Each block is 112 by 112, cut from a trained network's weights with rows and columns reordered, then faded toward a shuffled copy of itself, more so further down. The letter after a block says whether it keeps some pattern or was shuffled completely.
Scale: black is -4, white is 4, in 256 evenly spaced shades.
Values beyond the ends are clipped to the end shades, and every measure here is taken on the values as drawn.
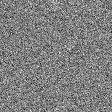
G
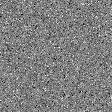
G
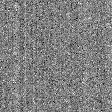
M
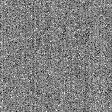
M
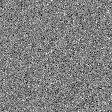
G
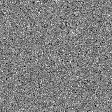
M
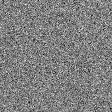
G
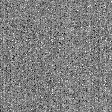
M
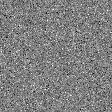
G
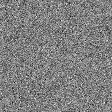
G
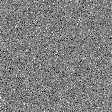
G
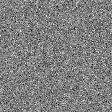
M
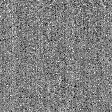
M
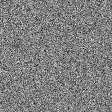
M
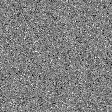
G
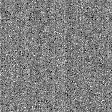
M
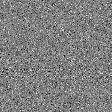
M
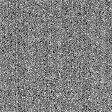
M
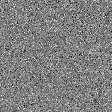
M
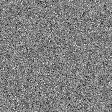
G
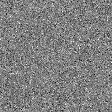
M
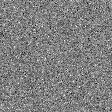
G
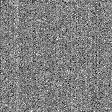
M
